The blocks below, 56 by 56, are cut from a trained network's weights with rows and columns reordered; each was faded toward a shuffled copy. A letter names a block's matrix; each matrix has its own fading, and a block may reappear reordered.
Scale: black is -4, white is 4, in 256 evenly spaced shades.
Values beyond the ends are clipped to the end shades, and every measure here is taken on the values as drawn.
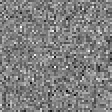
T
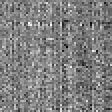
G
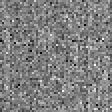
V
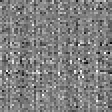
G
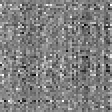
G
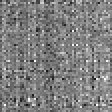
G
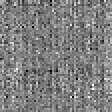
G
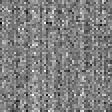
G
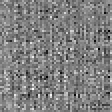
G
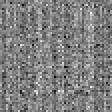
G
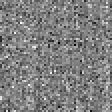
V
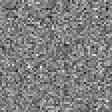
T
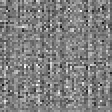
G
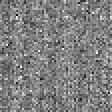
V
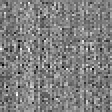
G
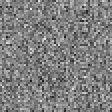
T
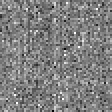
V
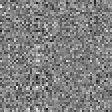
T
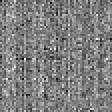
G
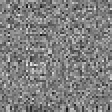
T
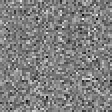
T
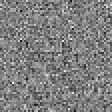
T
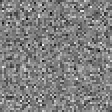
T
